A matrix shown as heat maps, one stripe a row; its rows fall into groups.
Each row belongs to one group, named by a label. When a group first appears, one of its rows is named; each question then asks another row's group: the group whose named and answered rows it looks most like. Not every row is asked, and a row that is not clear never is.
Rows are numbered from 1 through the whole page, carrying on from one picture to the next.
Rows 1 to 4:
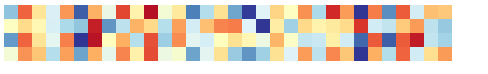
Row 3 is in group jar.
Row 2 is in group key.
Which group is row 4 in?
jar
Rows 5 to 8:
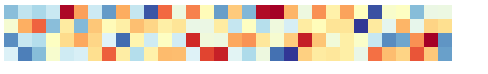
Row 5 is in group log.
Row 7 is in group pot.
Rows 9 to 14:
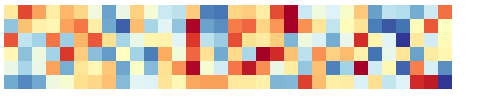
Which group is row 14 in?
pot
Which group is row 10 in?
pot
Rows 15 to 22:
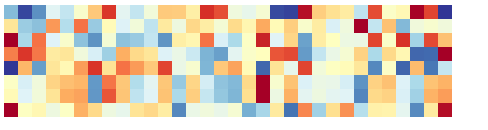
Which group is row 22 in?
jar
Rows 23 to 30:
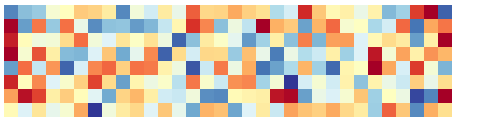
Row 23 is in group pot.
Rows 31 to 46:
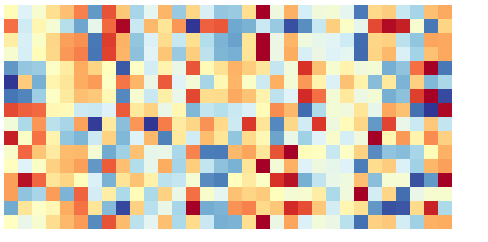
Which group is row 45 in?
pot
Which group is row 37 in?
pot
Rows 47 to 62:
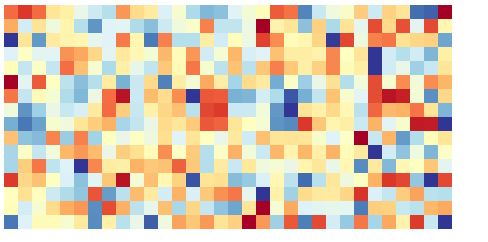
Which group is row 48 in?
log
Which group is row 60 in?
key
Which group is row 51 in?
log
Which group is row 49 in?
log
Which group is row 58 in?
jar
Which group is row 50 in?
log
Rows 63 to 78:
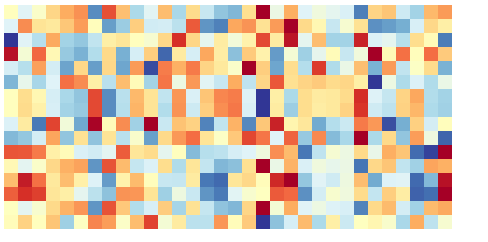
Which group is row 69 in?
key
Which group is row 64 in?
pot
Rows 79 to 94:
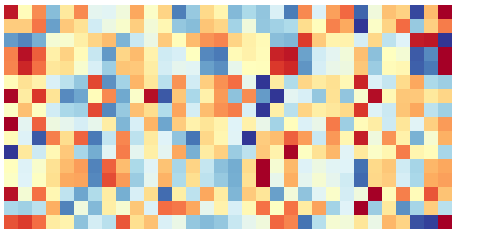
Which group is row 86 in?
key
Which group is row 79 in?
jar
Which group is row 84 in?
key
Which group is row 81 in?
pot
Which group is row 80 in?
jar
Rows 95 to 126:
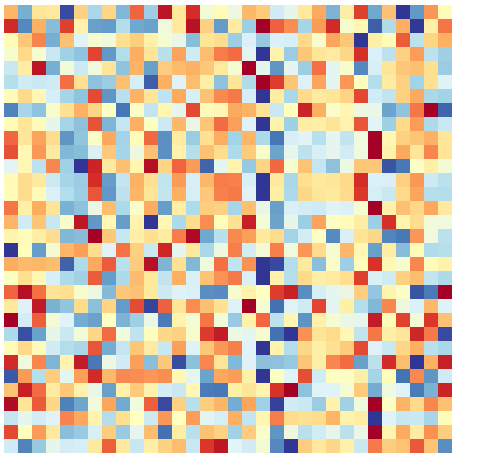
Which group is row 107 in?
key
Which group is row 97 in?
jar
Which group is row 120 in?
jar
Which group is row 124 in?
log
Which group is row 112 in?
log
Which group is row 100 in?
log
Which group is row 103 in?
key
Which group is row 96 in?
log
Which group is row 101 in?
key
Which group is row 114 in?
key
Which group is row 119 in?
key
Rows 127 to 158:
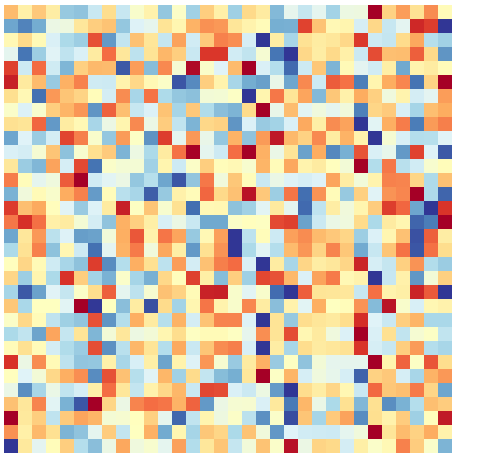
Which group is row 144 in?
jar
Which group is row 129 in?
key
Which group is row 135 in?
jar
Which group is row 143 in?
jar
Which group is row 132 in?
jar
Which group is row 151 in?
key
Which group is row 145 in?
key
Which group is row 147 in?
pot
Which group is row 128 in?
pot
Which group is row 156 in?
jar
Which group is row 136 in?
log
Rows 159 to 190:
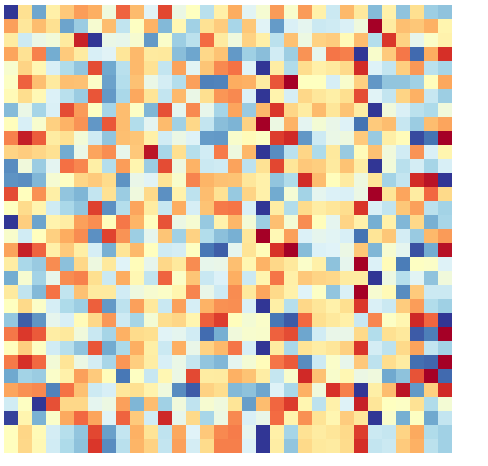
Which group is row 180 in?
key
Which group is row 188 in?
log
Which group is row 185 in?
pot
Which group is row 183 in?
key
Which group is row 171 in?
pot
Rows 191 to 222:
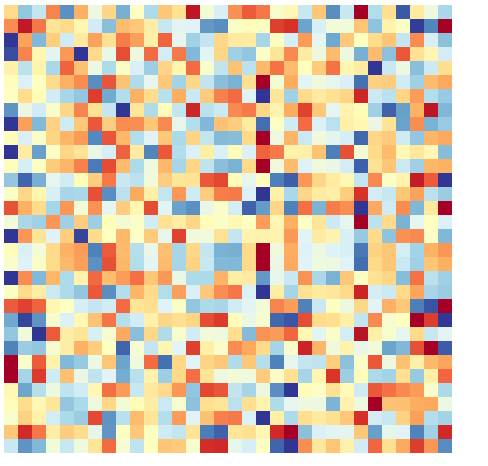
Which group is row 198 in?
pot
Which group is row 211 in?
key
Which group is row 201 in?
log
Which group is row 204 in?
key
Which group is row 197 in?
key
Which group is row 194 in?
jar
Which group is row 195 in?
log
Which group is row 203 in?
pot
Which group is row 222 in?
pot
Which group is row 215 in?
pot
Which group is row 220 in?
key
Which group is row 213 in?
pot
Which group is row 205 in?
jar
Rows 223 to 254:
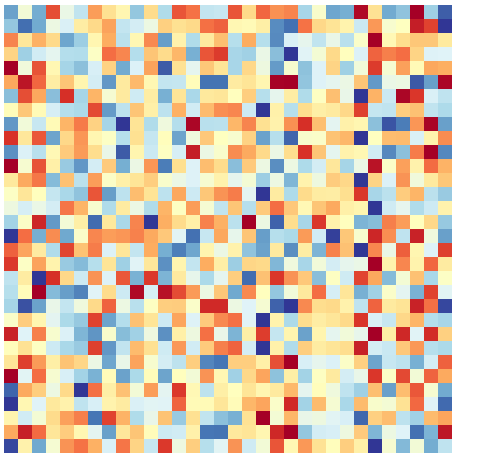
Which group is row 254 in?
log
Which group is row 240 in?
jar
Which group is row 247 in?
key
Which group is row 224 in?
pot
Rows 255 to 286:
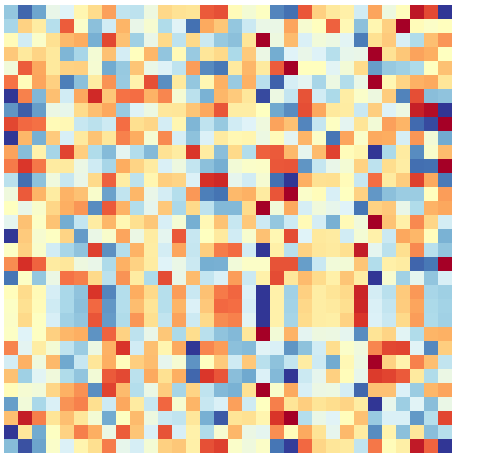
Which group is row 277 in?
key
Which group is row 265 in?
log
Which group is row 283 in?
log
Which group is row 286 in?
pot
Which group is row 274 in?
log
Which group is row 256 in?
jar
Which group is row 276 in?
key
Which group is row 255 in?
pot
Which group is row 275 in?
key
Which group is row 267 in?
pot
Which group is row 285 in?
log
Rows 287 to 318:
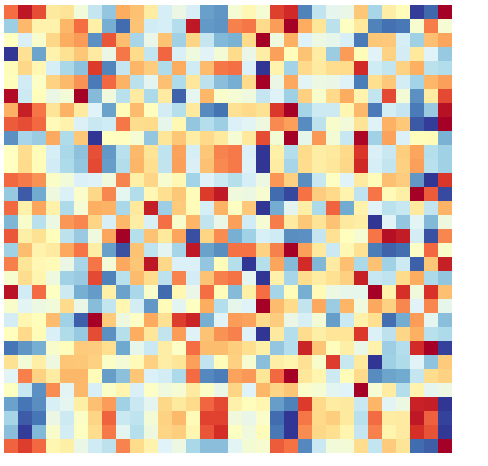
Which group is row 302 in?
log
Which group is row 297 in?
key
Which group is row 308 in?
log
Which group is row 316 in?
pot
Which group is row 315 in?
pot
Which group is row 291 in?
key
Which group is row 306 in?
key
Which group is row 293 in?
jar
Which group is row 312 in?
log
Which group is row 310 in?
key
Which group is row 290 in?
log
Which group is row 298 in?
key
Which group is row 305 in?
jar
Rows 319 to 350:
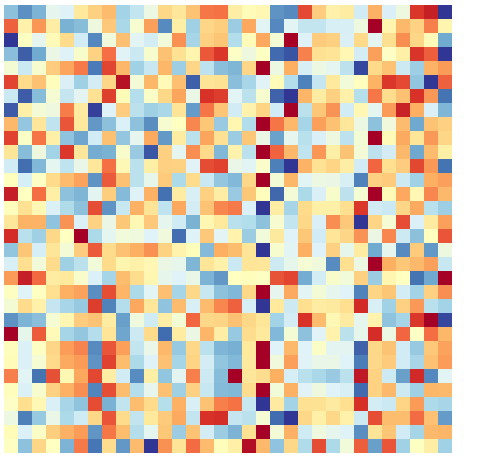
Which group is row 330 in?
pot
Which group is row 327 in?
log
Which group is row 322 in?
pot
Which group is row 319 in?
pot
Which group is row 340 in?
key
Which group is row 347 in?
key
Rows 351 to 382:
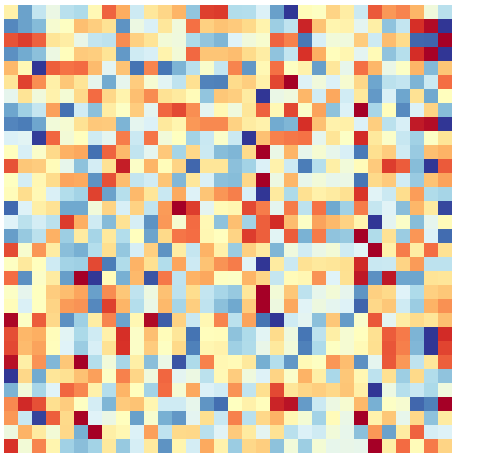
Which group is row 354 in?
pot
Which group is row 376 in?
jar
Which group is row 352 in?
pot
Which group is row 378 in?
log
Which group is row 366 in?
log
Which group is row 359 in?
pot
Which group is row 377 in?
log
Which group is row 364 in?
key
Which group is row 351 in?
pot
